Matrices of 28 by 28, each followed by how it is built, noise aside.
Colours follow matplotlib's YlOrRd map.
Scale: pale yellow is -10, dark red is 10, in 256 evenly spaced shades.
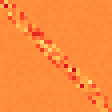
banded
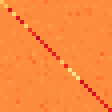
diagonal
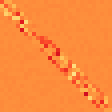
banded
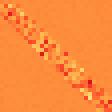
banded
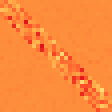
banded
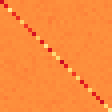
diagonal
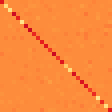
diagonal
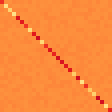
diagonal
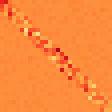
banded
